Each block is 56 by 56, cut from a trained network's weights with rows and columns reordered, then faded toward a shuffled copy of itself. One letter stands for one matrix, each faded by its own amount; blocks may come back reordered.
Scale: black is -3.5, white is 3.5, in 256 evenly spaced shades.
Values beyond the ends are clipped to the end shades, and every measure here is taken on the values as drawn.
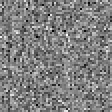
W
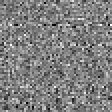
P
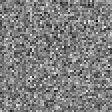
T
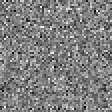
P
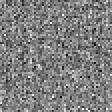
W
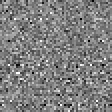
P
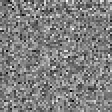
P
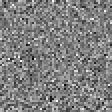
P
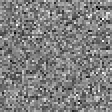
T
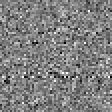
P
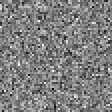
T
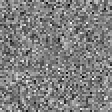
T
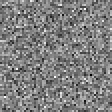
T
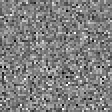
P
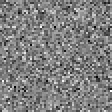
P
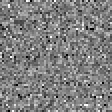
P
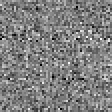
P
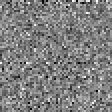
P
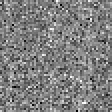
W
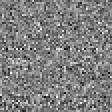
P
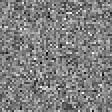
T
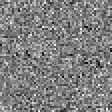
P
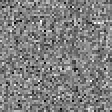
P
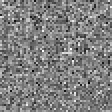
W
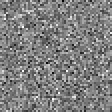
T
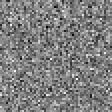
W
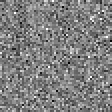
W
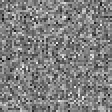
W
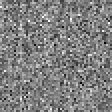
W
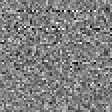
P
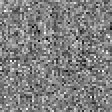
W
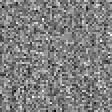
W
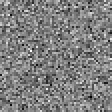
T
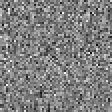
T
